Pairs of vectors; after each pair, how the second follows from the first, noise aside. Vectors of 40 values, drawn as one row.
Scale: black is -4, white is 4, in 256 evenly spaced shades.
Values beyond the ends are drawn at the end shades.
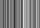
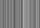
shrunk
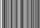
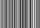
shuffled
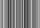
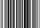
scaled up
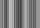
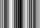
scaled up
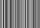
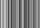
shuffled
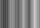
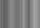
shrunk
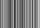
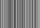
shrunk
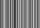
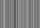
shrunk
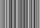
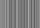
shrunk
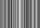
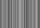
shrunk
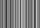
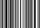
scaled up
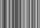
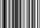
scaled up
